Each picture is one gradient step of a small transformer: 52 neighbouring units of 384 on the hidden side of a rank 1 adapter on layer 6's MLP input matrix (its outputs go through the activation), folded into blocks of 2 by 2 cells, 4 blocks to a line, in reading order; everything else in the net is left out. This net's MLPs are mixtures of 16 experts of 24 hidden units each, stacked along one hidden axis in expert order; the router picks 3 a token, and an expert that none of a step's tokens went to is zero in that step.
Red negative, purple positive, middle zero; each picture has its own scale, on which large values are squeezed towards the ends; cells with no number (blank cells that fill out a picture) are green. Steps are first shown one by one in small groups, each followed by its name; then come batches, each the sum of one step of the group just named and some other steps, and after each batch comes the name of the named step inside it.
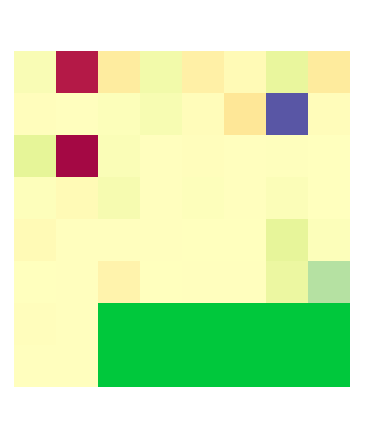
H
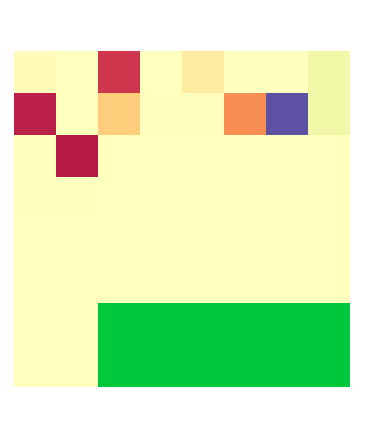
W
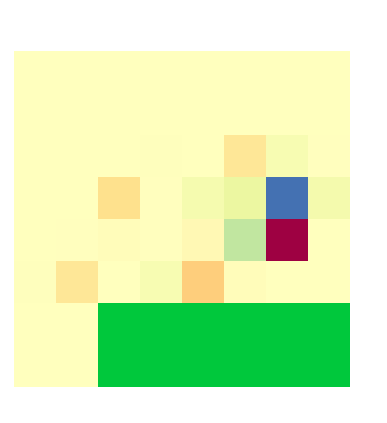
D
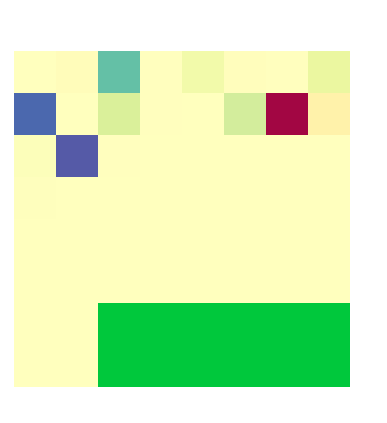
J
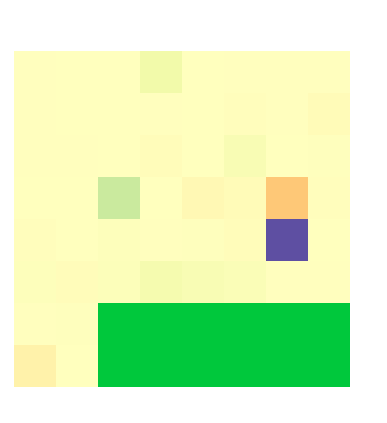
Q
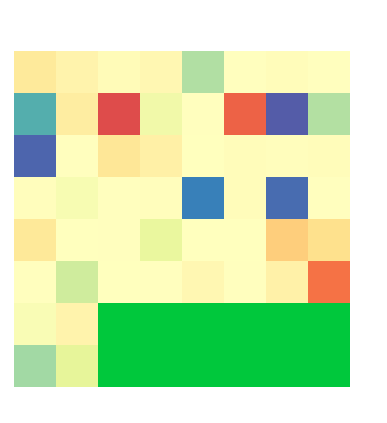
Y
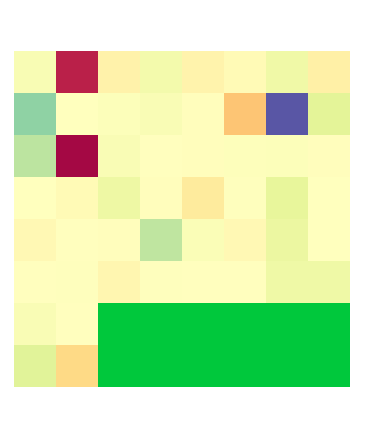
H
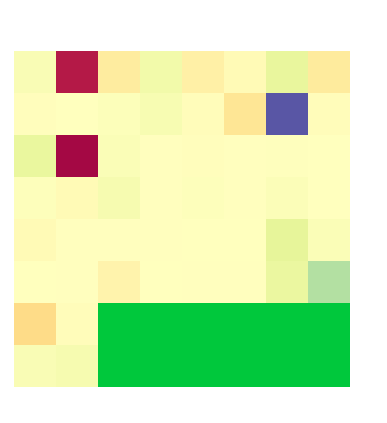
H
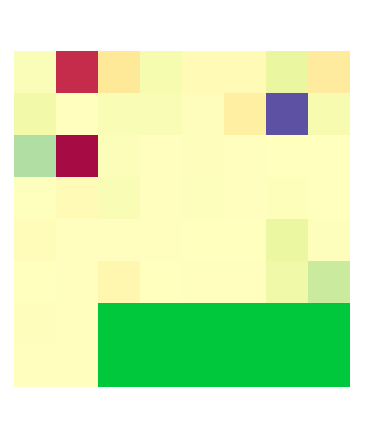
H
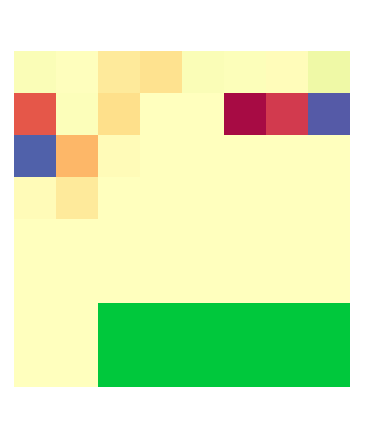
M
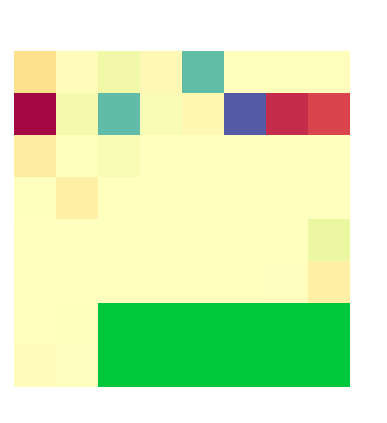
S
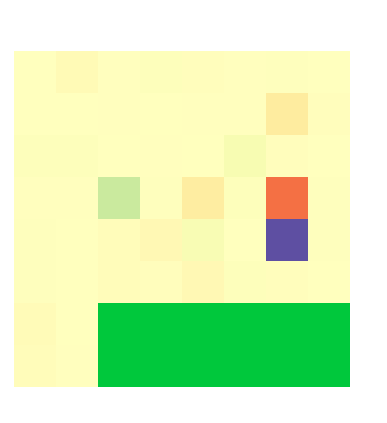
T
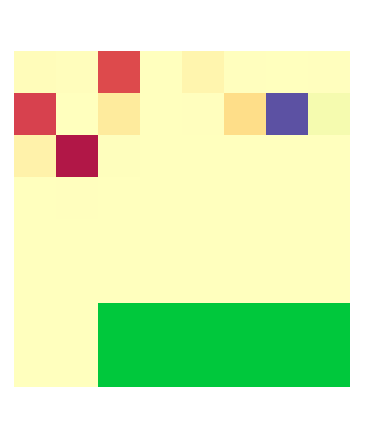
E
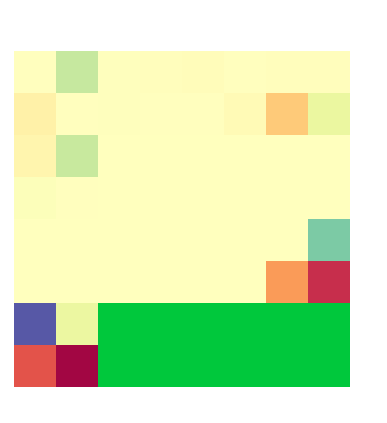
E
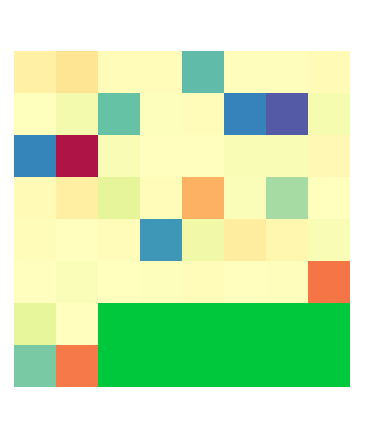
S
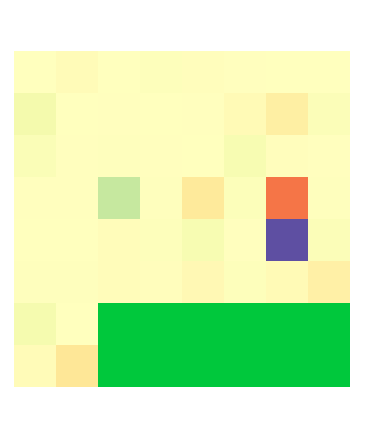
T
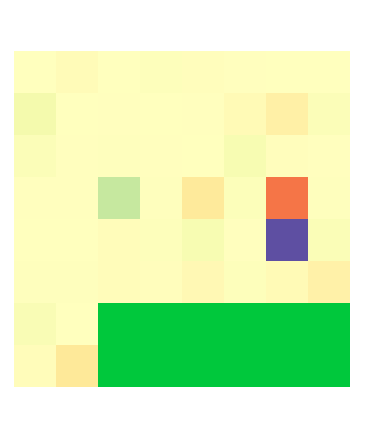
T
